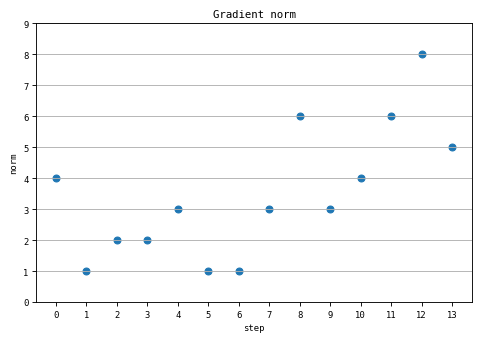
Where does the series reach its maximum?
12
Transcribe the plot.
Title: Gradient norm
x-axis: step, ticks 0 1 2 3 4 5 6 7 8 9 10 11 12 13
y-axis: norm, ticks 0 1 2 3 4 5 6 7 8 9
Values:
4 1 2 2 3 1 1 3 6 3 4 6 8 5
